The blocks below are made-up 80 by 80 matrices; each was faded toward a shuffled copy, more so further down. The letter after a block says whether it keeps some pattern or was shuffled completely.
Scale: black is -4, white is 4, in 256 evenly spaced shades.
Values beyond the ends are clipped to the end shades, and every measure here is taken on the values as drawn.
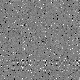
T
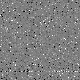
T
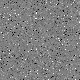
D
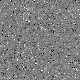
D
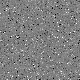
D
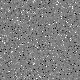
D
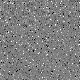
T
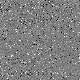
T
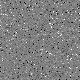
D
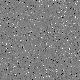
D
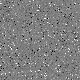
D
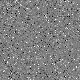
T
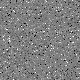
D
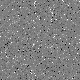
D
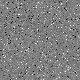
D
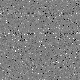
T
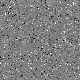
T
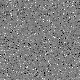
T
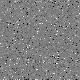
T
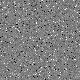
D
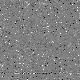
T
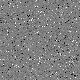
T
